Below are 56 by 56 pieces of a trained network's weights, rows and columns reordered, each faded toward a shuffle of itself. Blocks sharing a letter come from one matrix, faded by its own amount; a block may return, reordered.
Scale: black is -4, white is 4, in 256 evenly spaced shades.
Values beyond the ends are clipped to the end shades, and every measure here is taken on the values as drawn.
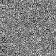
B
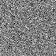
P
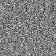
B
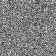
P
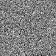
P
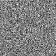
B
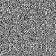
B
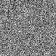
B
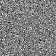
P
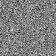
P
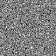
P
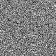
B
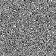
P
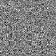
B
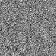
B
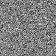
P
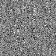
B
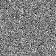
P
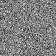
B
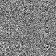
B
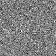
P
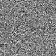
B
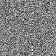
B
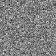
B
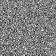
P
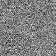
B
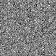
P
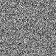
B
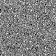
P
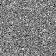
P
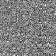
B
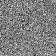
B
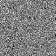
P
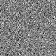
P
